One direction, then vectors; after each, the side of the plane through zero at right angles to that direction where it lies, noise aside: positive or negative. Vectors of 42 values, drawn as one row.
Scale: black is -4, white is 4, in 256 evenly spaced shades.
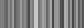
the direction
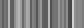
negative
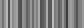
negative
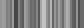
positive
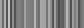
positive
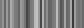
positive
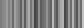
negative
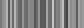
negative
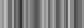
negative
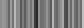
negative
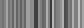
negative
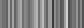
positive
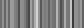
positive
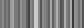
positive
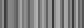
positive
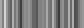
negative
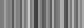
negative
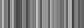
positive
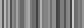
negative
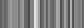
positive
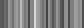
positive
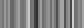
negative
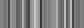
positive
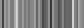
negative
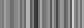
negative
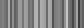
positive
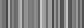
positive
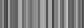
positive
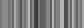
negative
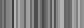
negative
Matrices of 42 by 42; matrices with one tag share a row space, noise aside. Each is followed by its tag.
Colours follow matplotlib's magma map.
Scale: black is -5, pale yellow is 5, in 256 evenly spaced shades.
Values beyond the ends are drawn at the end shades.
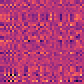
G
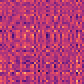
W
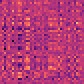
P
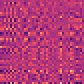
G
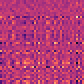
W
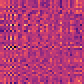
G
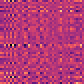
G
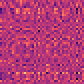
W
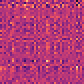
W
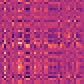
P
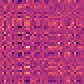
P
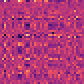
P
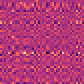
W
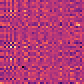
G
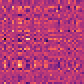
P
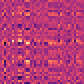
P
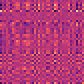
W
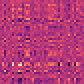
P
